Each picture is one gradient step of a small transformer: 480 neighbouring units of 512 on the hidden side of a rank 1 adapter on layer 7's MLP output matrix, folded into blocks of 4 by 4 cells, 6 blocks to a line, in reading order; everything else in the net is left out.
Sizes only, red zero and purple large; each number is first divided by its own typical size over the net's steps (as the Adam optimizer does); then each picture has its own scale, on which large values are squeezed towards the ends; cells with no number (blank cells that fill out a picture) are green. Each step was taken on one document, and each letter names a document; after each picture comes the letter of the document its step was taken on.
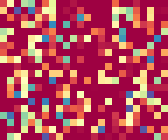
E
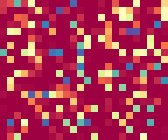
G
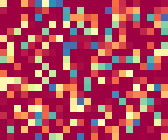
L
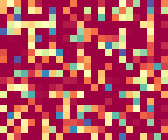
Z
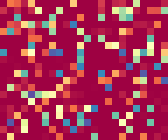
G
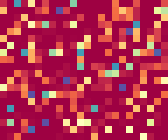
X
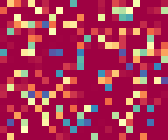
G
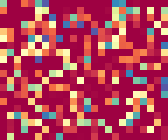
L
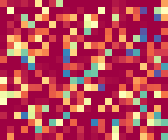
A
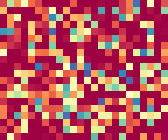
Z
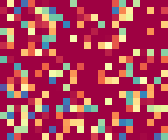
E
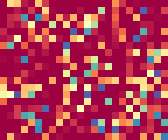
A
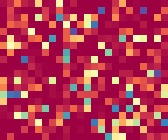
A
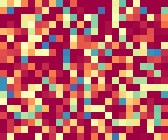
L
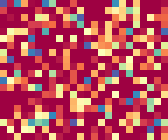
L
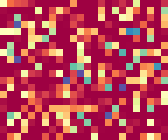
G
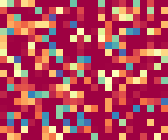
G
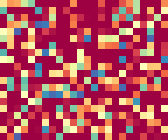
Z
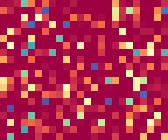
X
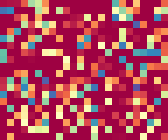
X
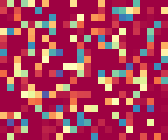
G
